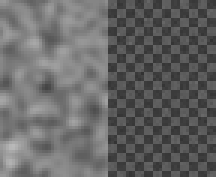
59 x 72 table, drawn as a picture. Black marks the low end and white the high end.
It is made of 1 by 2 panels. Panel 1,1: middling, blotchy. Panel 1,2: low, checkered.
